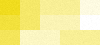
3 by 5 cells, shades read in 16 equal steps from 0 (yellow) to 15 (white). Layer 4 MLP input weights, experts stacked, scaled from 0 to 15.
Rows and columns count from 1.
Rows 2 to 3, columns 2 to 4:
5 10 10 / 11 11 8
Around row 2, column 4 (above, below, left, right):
8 8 10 15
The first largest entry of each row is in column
5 5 2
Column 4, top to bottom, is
8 10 8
